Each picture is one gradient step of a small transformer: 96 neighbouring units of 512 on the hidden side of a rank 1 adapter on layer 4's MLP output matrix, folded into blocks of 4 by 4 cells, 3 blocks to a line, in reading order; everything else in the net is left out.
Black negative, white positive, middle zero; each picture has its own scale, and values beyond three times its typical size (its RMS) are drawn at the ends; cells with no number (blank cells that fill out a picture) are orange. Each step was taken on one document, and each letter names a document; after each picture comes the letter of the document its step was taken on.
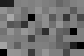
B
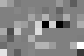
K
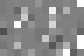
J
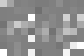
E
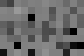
E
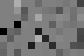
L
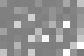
B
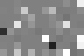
J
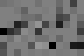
K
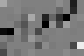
K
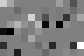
K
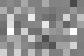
E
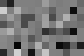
E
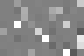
J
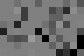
J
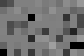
B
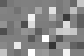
B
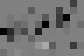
K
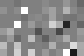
J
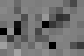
L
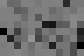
L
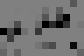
K
